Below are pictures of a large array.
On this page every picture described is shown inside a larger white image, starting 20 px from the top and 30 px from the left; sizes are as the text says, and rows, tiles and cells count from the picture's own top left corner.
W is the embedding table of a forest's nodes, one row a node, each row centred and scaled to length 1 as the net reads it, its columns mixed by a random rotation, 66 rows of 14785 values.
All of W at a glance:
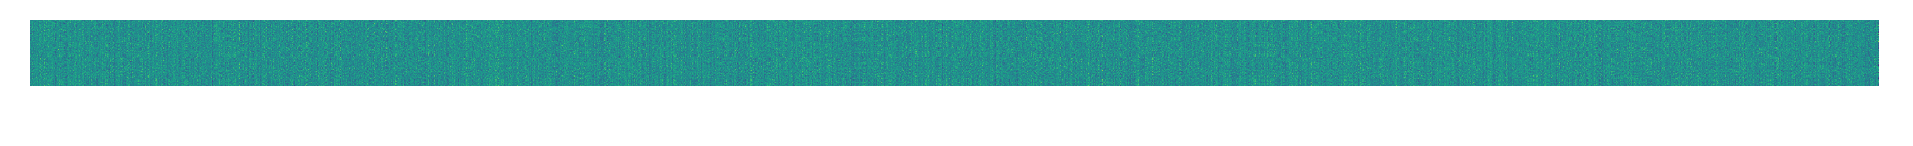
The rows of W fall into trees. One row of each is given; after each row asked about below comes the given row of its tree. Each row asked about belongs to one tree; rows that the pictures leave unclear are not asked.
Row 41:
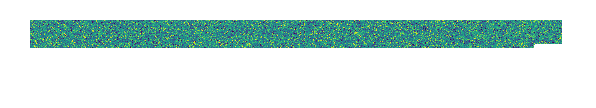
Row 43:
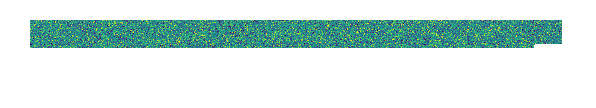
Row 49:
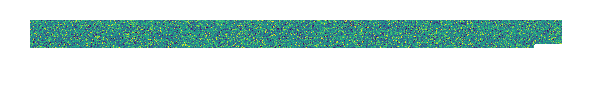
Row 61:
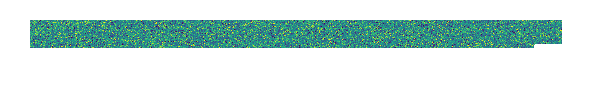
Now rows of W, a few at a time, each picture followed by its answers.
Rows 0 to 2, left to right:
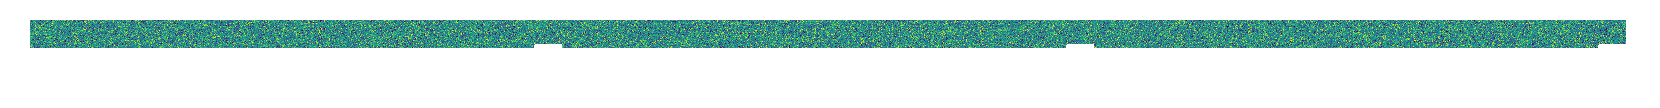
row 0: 61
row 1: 61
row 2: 43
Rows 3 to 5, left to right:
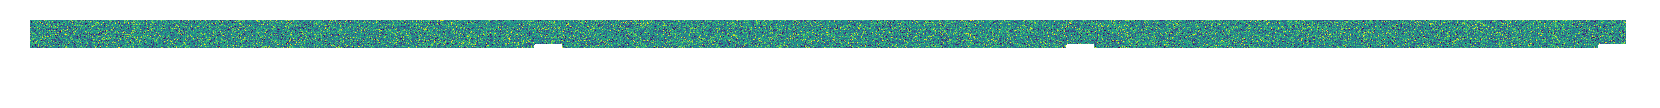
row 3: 49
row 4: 43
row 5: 43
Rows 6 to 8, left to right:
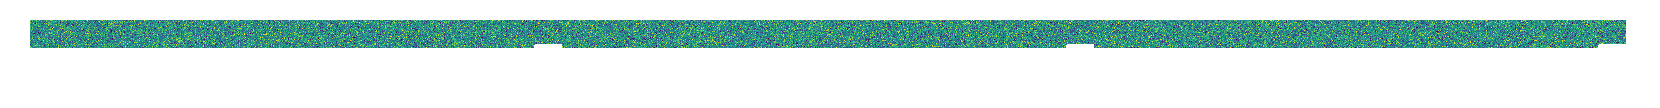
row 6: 43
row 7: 43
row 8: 41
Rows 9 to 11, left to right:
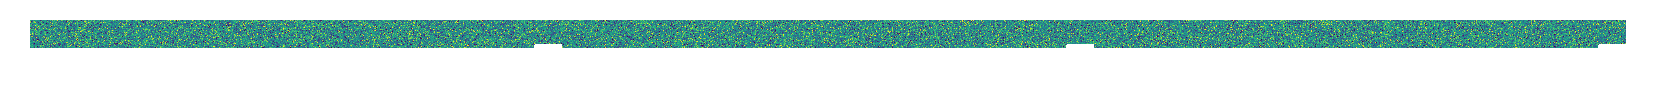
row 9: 61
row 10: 43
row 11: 49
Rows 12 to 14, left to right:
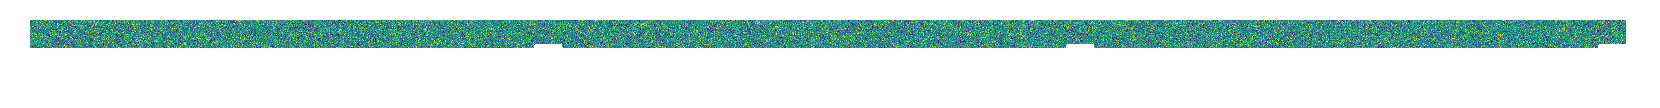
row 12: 49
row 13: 43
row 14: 43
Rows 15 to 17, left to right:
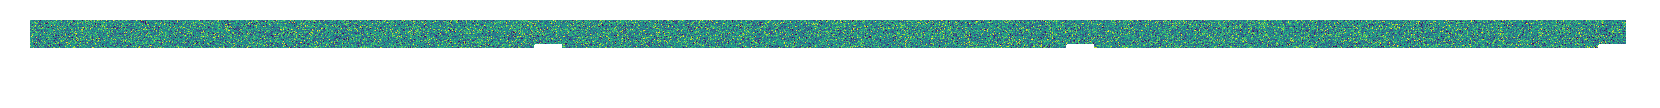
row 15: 61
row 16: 61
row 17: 43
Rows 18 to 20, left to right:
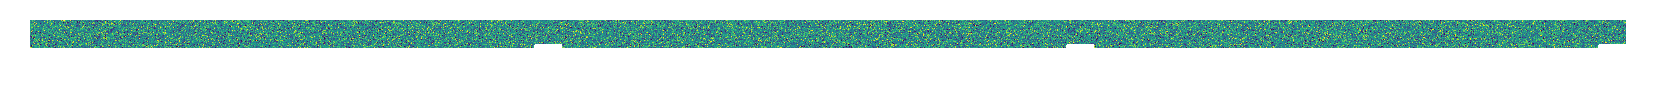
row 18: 43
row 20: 43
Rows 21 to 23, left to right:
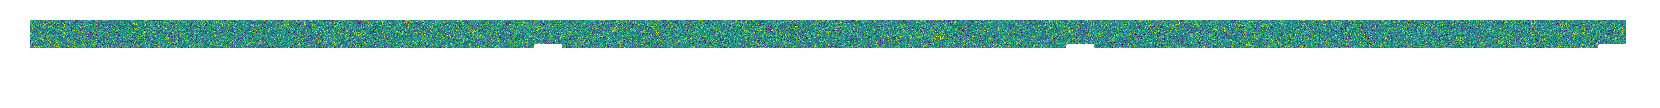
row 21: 41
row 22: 61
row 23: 49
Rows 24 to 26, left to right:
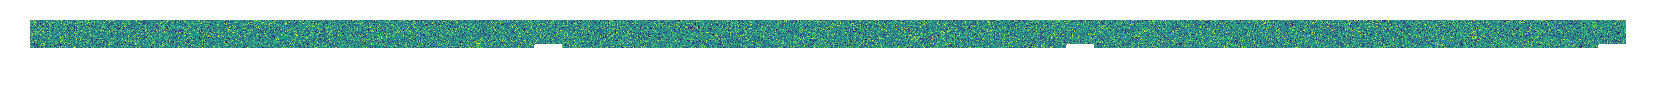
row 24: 61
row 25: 61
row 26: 61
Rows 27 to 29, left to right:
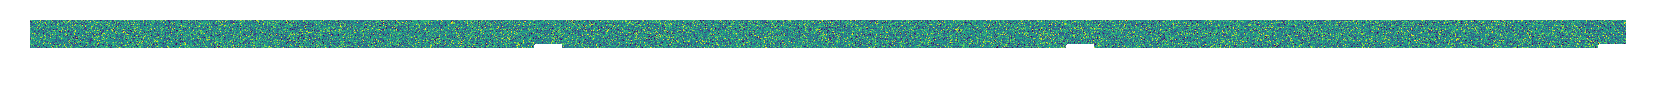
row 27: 49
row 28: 49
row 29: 43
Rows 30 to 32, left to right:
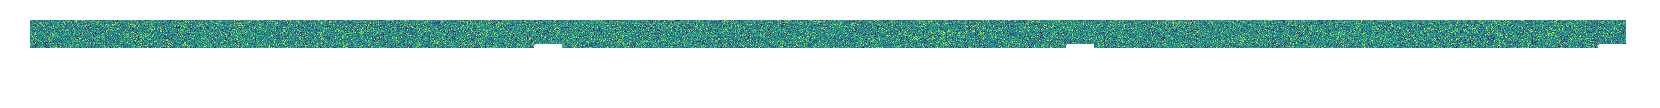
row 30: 49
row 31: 61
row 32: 43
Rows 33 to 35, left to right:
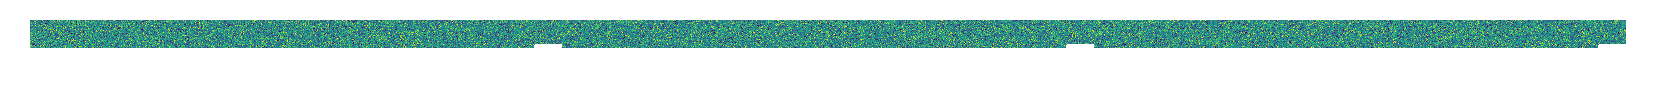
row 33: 61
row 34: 61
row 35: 61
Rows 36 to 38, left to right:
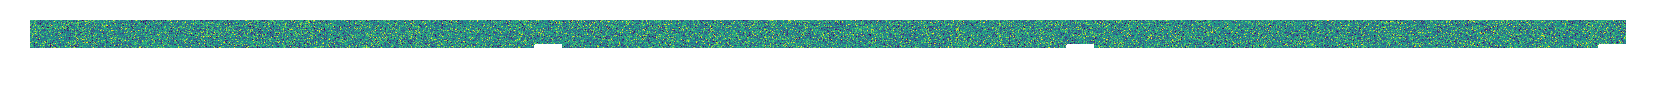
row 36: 61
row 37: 49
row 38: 41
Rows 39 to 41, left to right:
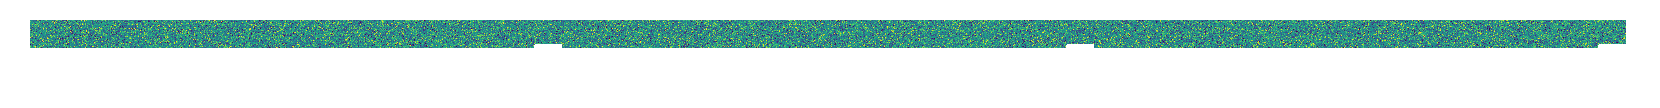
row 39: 41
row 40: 49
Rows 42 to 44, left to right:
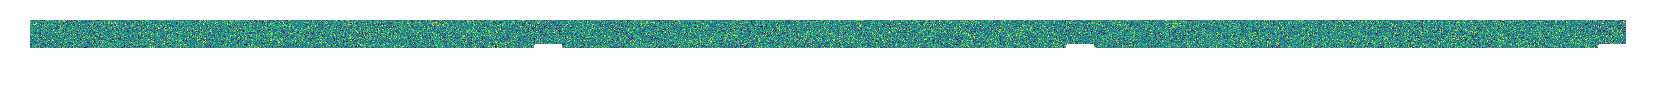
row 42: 43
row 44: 43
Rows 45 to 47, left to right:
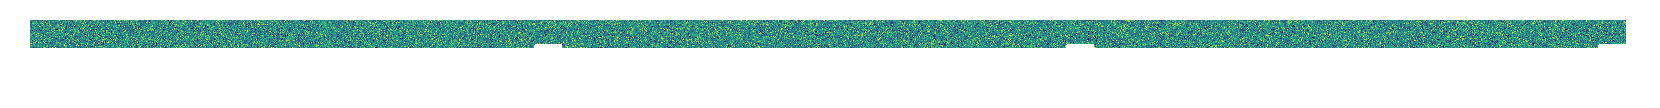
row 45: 49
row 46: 41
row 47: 43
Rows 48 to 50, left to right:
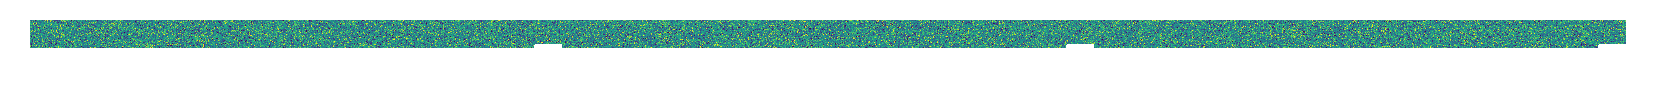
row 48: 43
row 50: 61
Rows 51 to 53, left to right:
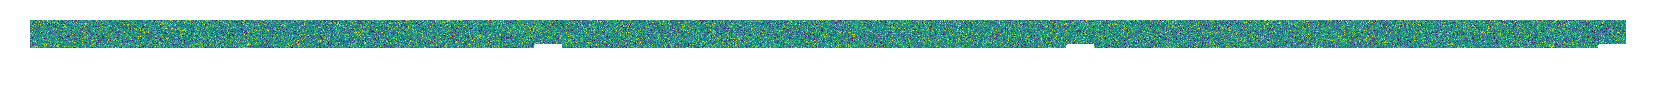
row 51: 41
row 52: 49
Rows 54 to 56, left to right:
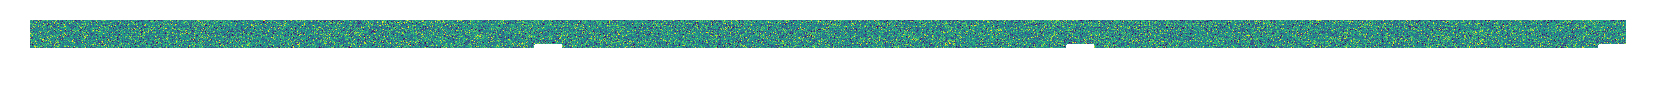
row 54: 41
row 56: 61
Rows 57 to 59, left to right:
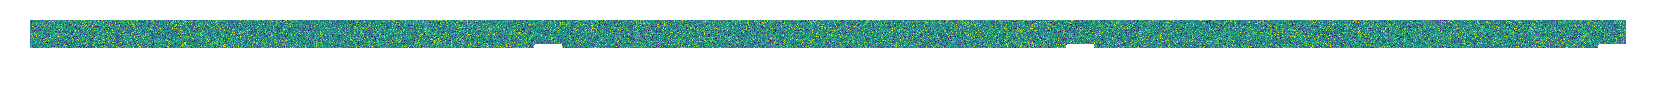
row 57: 49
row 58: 43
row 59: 61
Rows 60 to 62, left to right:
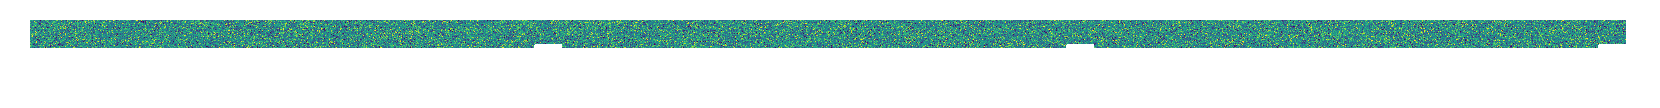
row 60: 61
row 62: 43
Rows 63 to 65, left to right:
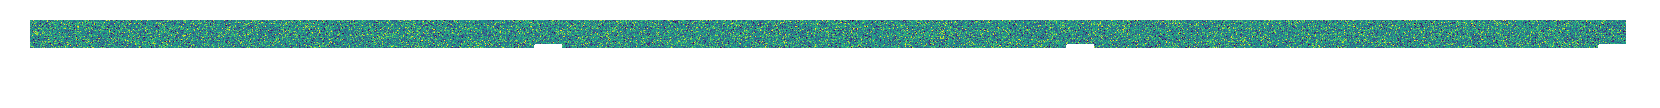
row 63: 61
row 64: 61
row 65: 43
